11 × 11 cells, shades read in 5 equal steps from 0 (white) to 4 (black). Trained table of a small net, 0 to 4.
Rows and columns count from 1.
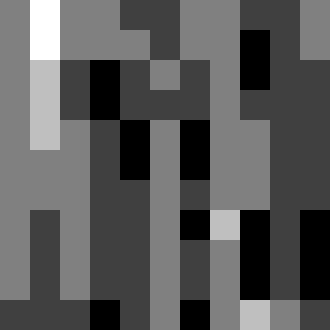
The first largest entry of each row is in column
5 9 4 4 5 5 4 7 9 9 4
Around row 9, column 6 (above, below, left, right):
2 2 3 3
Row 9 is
2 3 2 3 3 2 3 2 4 3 4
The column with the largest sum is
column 7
